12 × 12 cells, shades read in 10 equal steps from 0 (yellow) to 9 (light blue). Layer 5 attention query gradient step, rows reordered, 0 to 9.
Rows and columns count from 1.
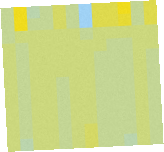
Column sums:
51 50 51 50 52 50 57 52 53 51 50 52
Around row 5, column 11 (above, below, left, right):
4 4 5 5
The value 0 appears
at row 1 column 2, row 1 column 10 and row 2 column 2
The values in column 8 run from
2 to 5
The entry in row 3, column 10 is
4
